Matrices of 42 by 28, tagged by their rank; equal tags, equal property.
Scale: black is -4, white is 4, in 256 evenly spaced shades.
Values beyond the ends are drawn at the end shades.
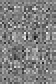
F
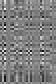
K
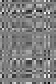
K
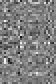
F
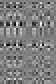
K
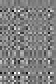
K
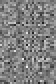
F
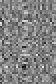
F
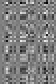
K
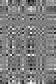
K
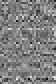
F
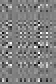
K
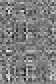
F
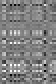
K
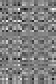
K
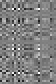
K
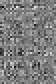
F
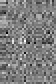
F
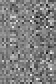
F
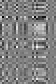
K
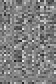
F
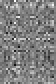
F
